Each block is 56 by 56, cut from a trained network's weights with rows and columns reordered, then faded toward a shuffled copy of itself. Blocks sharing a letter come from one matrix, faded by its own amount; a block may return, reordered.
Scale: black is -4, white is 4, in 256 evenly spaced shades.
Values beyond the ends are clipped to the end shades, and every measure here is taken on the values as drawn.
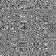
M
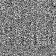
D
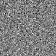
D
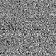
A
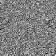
A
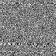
A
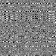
M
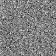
D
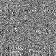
D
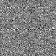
A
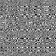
M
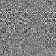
M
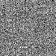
D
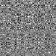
M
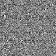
A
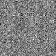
D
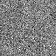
D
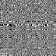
M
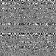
M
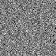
A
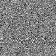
A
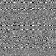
M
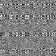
M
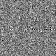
D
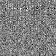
D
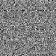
A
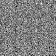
D
